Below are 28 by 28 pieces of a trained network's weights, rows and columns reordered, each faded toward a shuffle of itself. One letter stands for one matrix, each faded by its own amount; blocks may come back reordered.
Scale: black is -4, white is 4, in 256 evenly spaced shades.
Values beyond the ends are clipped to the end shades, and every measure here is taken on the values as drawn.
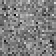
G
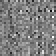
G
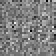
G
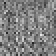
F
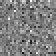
F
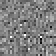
F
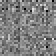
G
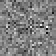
F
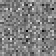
G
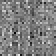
G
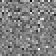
F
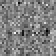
G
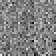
G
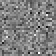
F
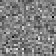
F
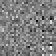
F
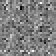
F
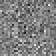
F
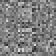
F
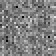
G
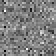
F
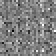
G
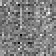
G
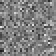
F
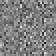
F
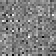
F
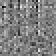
G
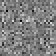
F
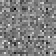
G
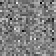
G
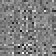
F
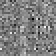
G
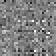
F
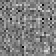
G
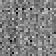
G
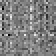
G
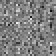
F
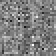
G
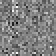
F
